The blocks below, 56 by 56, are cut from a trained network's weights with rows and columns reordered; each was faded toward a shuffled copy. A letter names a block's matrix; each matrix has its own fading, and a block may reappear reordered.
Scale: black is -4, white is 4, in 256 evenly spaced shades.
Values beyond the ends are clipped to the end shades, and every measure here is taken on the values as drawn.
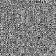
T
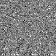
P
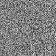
T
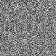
T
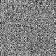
T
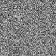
T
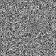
T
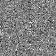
P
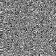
P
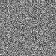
T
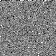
P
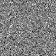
P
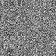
T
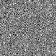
P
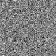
T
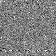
P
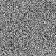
T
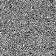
P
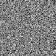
T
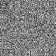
T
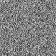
T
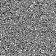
P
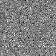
P
